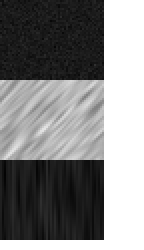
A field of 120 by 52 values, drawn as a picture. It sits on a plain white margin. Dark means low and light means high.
The table splits into 3 rows of 1 panel. Panel 1,1: very low, fine-grained, faint in contrast. Panel 2,1: high, slanting up to the right. Panel 3,1: very low, streaked downward, faint in contrast.
